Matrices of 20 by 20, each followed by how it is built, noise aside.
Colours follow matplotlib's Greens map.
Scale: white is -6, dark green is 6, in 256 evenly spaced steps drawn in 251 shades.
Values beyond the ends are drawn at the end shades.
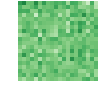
low rank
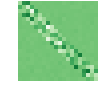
banded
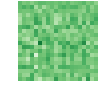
low rank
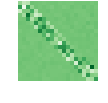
banded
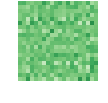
low rank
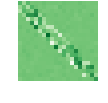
banded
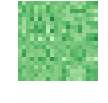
low rank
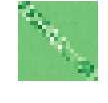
banded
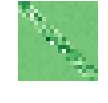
banded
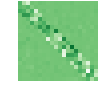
banded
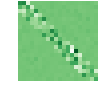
banded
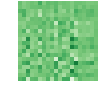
low rank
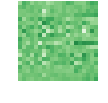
low rank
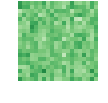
low rank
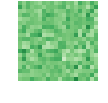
low rank
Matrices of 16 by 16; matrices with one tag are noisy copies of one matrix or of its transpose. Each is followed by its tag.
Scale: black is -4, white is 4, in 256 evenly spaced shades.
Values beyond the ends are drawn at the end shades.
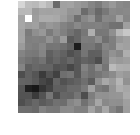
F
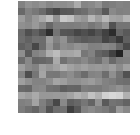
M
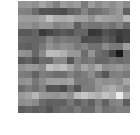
M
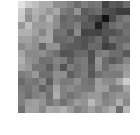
F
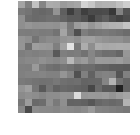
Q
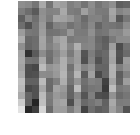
Q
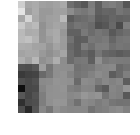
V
